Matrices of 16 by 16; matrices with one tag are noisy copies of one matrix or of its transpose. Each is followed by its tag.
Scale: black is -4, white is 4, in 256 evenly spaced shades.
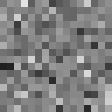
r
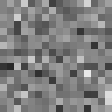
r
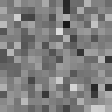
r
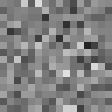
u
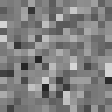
u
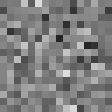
u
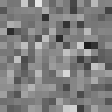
u
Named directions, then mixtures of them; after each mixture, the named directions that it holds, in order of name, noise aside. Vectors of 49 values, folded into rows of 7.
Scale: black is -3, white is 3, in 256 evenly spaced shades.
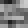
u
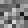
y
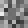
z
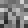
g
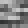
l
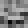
l, u, z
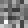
g, l, z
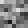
l, y, z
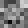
g, u, y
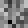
u, y, z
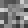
g, l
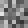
z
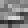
l, u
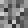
y, z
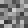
g, y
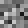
y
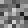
y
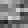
l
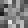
u, z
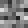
g, l, z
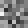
z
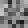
u, z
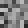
g, y, z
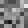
g, u, y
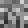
g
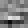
l, u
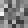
z
